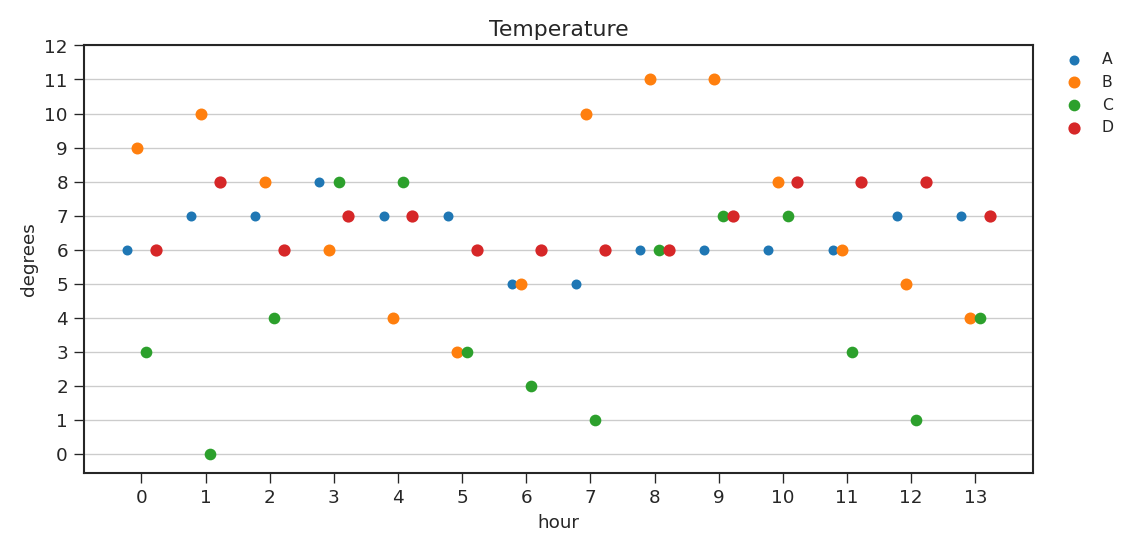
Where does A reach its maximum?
3
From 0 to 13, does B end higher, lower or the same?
lower
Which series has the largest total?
B
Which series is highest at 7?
B
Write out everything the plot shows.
Title: Temperature
x-axis: hour, ticks 0 1 2 3 4 5 6 7 8 9 10 11 12 13
y-axis: degrees, ticks 0 1 2 3 4 5 6 7 8 9 10 11 12
Legend: A, B, C, D
Values:
A: 6 7 7 8 7 7 5 5 6 6 6 6 7 7
B: 9 10 8 6 4 3 5 10 11 11 8 6 5 4
C: 3 0 4 8 8 3 2 1 6 7 7 3 1 4
D: 6 8 6 7 7 6 6 6 6 7 8 8 8 7
